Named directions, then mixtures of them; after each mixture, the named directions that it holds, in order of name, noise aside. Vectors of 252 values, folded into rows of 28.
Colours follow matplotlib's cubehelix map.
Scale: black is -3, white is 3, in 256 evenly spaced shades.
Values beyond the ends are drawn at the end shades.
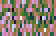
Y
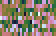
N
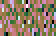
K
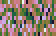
K, Y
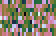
N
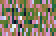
N, Y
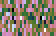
Y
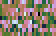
N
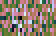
N, Y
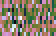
N, Y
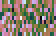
Y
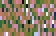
K, N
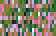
K, N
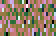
K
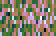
Y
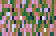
Y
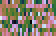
N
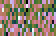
K, N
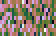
K, Y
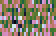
N, Y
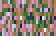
Y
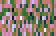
Y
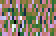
N, Y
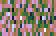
Y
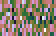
Y
